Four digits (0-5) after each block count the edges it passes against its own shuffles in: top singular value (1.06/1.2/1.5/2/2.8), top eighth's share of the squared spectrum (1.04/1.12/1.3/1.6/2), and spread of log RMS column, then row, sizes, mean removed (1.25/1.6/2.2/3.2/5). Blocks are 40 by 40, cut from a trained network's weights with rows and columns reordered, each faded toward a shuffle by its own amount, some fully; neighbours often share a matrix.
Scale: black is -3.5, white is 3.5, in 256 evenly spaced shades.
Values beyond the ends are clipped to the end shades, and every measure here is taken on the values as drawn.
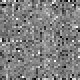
2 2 0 2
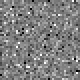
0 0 0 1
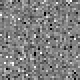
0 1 0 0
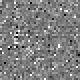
1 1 0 0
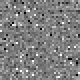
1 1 0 0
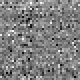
2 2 2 0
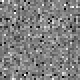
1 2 0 1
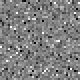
0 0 0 0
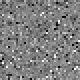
0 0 0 0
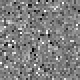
0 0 0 0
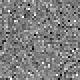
0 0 0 0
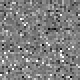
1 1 0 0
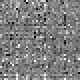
2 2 2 0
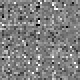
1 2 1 0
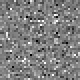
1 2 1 0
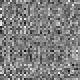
4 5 3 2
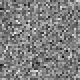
0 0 0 0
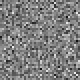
2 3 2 0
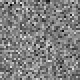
1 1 0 0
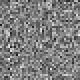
3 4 2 0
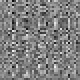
4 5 3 2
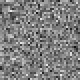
2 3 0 0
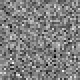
2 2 0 0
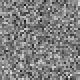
2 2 0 0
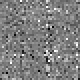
2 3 2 0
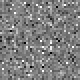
1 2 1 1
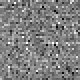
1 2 1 0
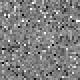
0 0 0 0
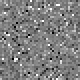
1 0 0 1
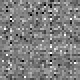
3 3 2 0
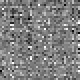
2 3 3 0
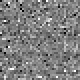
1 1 1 0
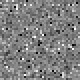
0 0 0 0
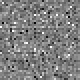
1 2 1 0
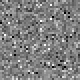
1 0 0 0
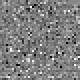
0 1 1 0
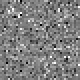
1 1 1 0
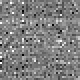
2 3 2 0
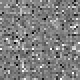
2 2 1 0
